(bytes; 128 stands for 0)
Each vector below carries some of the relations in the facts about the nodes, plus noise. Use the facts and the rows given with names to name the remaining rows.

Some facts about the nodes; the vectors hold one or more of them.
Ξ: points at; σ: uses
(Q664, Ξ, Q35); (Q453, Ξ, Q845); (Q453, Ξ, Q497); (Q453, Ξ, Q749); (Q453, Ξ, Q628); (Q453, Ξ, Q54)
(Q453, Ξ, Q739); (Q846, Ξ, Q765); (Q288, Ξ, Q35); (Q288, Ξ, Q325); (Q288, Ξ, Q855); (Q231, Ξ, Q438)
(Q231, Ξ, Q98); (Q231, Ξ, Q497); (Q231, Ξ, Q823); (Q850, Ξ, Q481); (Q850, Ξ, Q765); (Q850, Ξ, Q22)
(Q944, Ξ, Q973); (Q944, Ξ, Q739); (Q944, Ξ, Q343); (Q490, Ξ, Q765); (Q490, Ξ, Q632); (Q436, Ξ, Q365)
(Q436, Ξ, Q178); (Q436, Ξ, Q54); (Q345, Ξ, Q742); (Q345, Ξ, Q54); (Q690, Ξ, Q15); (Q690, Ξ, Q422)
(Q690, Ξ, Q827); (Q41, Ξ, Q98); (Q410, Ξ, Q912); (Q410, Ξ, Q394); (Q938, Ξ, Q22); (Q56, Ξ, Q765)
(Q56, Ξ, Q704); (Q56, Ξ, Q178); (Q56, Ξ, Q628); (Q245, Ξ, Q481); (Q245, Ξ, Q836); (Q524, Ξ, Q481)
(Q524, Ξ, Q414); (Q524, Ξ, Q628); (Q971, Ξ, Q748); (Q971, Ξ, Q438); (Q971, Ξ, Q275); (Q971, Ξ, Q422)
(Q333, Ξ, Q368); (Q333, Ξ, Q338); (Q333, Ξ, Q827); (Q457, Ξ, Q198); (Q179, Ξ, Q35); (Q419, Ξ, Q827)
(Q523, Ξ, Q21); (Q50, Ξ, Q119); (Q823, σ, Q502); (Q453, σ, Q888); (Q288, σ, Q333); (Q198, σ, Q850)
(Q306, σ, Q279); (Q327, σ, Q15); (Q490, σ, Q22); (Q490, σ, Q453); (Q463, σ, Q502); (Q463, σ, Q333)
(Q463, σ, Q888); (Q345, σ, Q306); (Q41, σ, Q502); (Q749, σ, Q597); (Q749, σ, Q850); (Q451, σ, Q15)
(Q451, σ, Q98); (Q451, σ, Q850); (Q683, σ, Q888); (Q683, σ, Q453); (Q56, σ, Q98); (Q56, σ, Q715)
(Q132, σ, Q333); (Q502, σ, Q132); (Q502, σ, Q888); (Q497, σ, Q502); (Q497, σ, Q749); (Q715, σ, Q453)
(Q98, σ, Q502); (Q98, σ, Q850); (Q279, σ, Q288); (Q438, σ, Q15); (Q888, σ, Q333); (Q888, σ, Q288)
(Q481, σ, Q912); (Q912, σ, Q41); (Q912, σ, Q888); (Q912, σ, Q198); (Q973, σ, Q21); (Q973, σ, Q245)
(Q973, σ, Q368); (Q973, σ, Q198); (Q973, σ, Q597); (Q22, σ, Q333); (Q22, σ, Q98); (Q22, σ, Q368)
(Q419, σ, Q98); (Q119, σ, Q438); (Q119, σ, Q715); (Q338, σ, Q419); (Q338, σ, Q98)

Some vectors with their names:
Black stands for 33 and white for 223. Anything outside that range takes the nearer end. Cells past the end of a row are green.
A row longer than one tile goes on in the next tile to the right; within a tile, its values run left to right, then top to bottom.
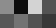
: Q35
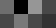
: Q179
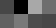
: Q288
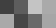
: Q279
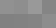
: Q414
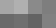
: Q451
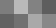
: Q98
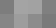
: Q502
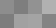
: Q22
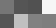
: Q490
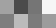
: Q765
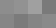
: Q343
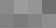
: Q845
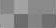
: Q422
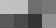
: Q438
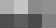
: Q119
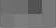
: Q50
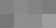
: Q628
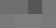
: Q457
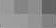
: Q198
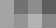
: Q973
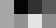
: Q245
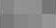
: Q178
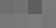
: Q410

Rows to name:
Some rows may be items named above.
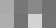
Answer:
Q368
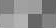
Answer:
Q912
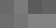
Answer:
Q944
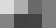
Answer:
Q15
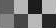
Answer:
Q419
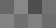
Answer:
Q971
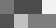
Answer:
Q490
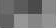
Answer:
Q524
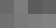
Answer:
Q944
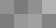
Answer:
Q22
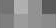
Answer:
Q497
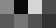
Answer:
Q35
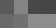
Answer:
Q231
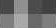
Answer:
Q41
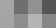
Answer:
Q973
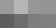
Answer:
Q715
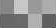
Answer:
Q338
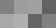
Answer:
Q912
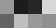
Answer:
Q850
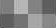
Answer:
Q98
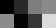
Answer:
Q345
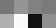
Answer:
Q481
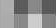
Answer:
Q597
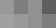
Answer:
Q198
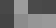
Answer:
Q453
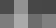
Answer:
Q41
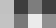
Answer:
Q21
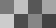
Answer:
Q827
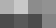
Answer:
Q119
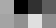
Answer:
Q245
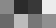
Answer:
Q846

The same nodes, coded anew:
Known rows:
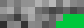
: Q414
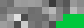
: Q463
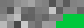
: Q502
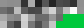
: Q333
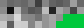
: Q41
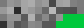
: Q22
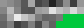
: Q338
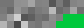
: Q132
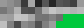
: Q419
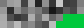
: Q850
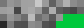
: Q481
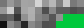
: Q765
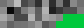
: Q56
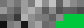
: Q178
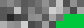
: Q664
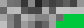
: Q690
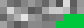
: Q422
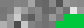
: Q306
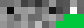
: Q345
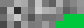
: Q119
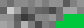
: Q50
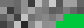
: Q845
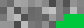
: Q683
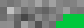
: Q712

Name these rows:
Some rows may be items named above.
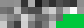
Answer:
Q333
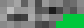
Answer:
Q938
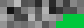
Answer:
Q56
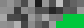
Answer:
Q245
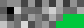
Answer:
Q288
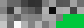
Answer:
Q231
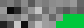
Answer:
Q749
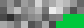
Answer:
Q35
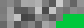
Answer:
Q198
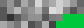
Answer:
Q35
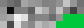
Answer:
Q98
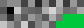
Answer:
Q288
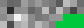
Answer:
Q823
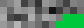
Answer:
Q524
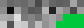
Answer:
Q41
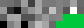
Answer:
Q973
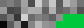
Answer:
Q54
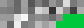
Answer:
Q438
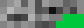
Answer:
Q938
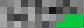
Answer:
Q524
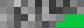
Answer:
Q490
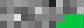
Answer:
Q451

